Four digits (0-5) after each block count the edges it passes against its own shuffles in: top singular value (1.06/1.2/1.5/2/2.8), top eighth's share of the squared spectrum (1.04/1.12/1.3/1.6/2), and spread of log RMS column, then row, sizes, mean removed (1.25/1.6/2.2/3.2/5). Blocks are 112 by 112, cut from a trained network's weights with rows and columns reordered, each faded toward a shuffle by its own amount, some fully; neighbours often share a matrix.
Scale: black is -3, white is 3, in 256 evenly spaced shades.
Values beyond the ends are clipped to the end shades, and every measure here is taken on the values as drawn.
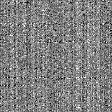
4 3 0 3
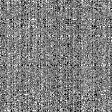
4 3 1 3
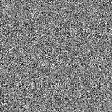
3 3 1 2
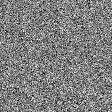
1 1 0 0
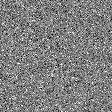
0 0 0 0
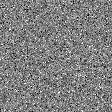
0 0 0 0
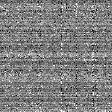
4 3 3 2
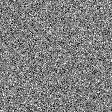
1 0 0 0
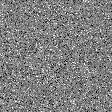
0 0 0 0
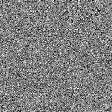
3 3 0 2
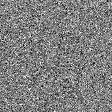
1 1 0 0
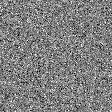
0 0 0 0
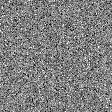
0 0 0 0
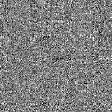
3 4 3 2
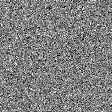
2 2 1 1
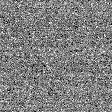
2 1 0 0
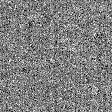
2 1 0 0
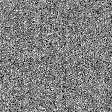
1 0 0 0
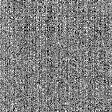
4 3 0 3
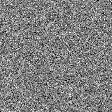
2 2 0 1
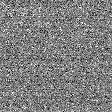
2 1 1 0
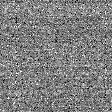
2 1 1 0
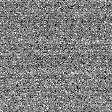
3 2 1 0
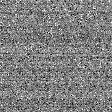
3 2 1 0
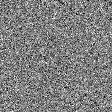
1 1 0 0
